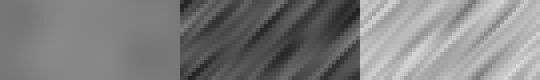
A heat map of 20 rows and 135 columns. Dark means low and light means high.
It is made of 1 by 3 panels. Panel 1,1: middling, smooth, faint in contrast. Panel 1,2: low, slanting up to the right. Panel 1,3: high, slanting up to the right.
